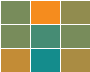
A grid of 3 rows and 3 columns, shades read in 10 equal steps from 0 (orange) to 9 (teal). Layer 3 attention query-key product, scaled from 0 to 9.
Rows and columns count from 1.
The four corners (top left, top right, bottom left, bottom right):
5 4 2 3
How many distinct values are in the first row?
3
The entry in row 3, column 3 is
3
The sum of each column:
12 16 12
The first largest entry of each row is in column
1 2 2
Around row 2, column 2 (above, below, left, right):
0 9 5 5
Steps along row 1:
down up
